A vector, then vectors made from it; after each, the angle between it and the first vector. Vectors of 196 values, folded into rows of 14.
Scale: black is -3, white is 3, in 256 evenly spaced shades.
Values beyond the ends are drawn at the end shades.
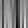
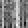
nearly opposite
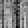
nearly parallel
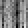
nearly parallel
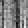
nearly parallel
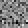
orthogonal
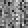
partly opposed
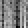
nearly parallel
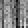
nearly parallel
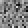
orthogonal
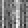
nearly opposite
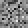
orthogonal
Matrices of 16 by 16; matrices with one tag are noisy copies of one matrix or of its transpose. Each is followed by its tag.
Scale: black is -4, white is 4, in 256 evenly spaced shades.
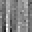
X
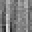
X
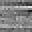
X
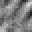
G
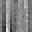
X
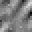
G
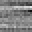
X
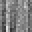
X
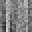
X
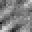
G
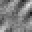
G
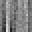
X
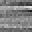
X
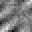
G
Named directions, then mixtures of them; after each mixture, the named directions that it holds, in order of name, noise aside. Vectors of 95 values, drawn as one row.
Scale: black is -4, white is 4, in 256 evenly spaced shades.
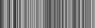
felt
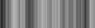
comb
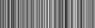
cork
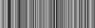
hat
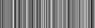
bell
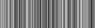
bell, comb, cork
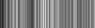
bell, comb, cork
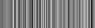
bell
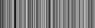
bell, felt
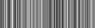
felt, hat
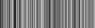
bell, felt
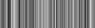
comb, hat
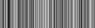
comb, cork, hat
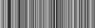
hat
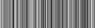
bell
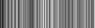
bell, comb, cork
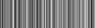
bell
